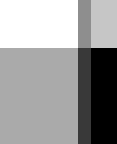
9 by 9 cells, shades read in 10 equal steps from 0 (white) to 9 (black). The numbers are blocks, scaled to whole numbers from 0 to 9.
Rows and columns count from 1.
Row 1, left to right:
0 0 0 0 0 0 4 2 2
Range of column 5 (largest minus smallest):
3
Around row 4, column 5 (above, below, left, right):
0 3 3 3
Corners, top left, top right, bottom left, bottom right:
0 2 3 9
